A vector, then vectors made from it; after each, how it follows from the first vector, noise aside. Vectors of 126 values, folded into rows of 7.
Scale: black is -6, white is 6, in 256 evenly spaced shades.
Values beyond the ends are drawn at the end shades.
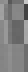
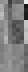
scaled up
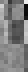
scaled up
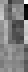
scaled up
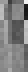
scaled up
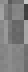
copied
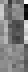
scaled up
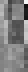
scaled up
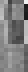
scaled up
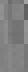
shrunk
